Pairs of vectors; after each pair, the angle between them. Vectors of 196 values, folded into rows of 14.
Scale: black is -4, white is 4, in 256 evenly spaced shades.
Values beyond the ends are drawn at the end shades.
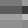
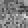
partly aligned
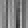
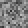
orthogonal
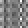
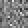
partly opposed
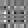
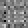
nearly opposite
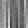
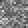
orthogonal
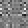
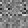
nearly opposite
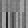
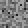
orthogonal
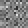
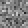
partly aligned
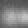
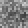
partly opposed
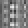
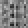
nearly opposite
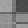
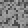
orthogonal
